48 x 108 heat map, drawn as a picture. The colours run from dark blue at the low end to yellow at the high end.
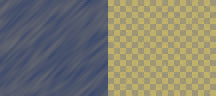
It is made of 1 by 2 panels. Panel 1,1: low, slanting up to the right, faint in contrast. Panel 1,2: high, checkered.
